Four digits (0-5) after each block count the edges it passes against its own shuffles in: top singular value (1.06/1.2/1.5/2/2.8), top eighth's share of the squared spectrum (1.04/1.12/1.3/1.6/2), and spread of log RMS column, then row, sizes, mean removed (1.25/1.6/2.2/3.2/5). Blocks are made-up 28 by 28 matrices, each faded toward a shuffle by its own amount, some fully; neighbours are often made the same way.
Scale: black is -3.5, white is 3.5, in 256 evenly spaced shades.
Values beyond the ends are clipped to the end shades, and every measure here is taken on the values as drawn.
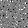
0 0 0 0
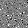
2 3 0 1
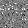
2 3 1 1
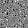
1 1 0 0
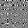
3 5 1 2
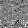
2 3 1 1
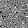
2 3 0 1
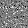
1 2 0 1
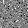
0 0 0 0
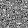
0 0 0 0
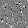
0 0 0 0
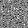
2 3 1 0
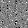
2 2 1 0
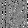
2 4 2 0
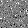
0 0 0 0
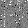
1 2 1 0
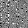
2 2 2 0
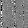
3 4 2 0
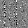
2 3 2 0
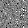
2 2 1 0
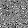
1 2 0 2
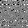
2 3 0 2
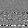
3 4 0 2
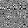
3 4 1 2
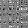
4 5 3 2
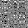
3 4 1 2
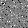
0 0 0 0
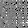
3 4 2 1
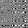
4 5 2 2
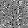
3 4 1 0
